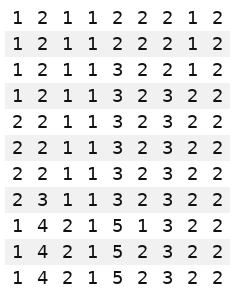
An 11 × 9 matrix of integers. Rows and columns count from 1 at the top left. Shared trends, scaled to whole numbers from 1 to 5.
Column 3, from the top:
1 1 1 1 1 1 1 1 2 2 2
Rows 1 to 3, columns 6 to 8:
2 2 1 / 2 2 1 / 2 2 1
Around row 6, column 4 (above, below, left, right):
1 1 1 3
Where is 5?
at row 9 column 5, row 10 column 5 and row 11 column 5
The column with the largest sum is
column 5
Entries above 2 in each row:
0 0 1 2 2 2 2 3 3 3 3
